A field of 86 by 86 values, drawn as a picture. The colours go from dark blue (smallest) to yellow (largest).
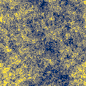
The halves do not mirror each other. The texture is blotchy. Overall the values sit about 50% of the way up the scale. No regular stripes run through it. The ninth with the highest average is the bottom left.
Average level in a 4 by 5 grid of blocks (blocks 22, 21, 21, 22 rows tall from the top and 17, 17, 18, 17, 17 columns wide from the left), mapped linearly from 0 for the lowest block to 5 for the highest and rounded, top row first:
43112 / 33222 / 33122 / 54104
